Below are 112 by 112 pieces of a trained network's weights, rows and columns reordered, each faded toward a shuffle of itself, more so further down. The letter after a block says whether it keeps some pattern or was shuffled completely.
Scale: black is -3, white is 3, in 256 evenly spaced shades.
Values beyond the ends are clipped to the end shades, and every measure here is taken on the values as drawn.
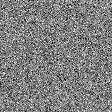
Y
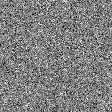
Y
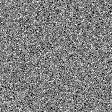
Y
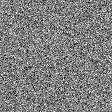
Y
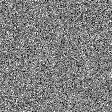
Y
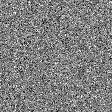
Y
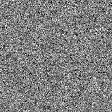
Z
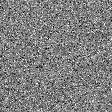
Y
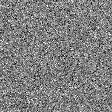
Y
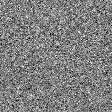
Y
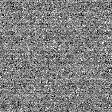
Z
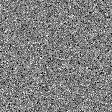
Y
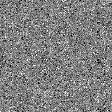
Z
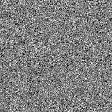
Z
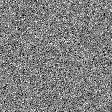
Y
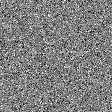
Y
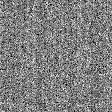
Z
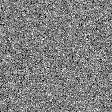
Y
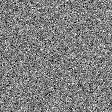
Y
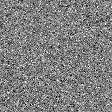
Y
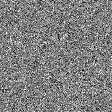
Z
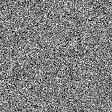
Y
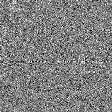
Z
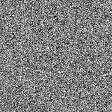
Z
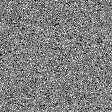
Y
